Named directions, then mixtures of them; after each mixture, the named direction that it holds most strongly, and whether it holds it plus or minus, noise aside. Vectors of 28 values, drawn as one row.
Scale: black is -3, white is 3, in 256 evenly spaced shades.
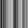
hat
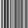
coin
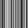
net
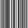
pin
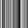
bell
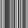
pin, plus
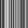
net, plus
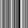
bell, plus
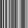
bell, minus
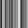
bell, minus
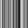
bell, plus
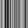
net, minus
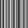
coin, minus
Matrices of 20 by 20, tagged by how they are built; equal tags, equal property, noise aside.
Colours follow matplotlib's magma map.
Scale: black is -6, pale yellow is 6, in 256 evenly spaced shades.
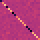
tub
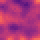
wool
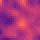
wool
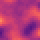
wool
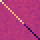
tub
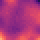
wool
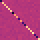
tub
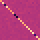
tub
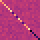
tub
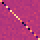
tub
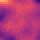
wool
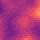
wool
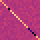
tub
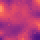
wool
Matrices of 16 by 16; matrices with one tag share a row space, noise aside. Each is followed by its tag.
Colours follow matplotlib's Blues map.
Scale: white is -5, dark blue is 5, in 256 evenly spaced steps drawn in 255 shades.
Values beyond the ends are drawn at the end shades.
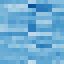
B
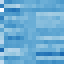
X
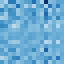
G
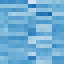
B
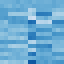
B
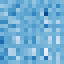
G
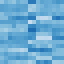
B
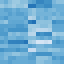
B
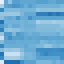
X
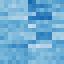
B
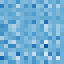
G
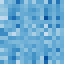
G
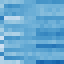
X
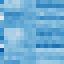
X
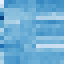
X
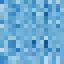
G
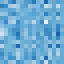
G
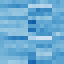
B
